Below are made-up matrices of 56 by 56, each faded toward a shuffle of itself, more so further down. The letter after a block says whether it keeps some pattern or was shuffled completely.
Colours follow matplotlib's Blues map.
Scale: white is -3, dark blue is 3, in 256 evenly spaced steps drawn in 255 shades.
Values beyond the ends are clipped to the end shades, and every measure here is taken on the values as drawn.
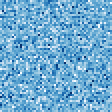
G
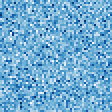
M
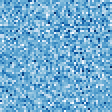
G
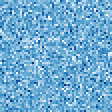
M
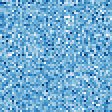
G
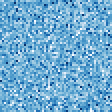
M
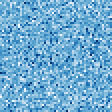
M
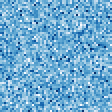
M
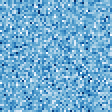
M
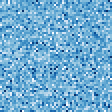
G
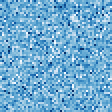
M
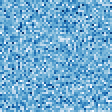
G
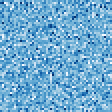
G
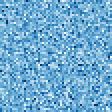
G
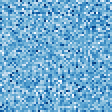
G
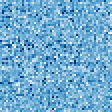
G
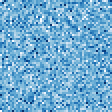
M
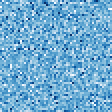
G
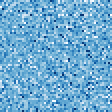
G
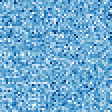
G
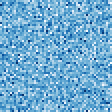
G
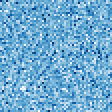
M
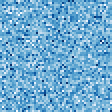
M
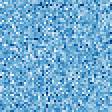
G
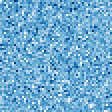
M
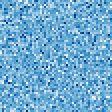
M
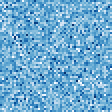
M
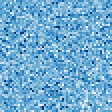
G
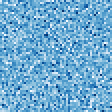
M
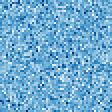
M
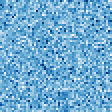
G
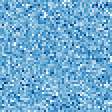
G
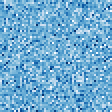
G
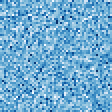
G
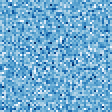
G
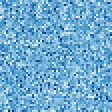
G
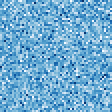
G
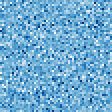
G
